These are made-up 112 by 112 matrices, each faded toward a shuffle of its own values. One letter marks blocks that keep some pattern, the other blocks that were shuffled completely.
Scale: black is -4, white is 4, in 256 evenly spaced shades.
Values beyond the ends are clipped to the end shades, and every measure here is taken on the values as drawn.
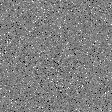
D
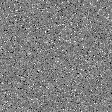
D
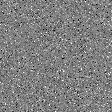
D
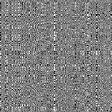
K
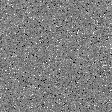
D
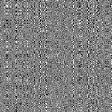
K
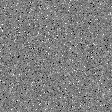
D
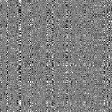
K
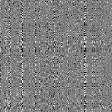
K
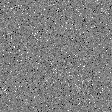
D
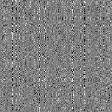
K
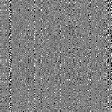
K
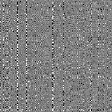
K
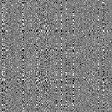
K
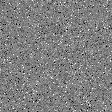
D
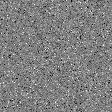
D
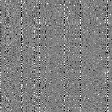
K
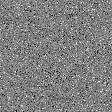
D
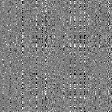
K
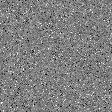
D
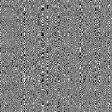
K
